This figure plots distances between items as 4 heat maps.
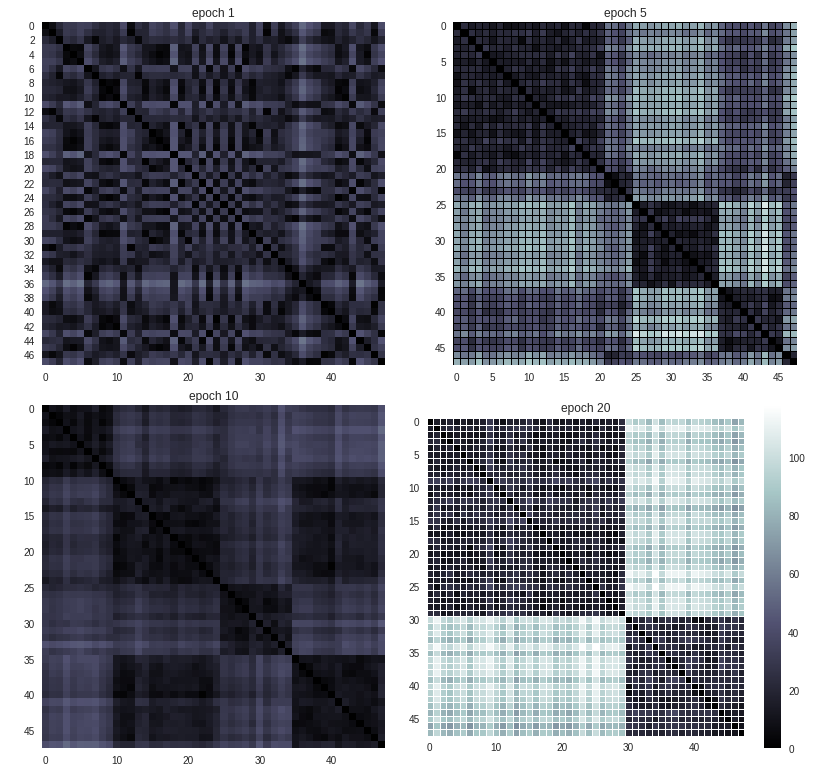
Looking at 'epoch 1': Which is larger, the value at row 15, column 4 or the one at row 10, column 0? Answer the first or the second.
the second
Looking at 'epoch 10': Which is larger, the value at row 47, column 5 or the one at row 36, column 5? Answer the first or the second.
the first
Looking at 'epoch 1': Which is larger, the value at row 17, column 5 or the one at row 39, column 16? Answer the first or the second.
the second
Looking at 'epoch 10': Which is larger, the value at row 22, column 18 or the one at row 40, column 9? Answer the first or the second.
the second
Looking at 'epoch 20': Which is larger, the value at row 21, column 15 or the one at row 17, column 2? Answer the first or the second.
the first
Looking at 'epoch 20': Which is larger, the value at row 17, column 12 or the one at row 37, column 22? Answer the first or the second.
the second
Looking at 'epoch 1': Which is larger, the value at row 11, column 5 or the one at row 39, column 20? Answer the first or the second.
the first
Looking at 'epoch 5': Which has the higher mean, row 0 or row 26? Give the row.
26
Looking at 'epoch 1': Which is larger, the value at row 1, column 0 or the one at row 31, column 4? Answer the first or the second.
the second
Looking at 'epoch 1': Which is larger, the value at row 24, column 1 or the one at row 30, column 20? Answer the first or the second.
the first
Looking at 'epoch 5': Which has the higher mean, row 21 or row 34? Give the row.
34
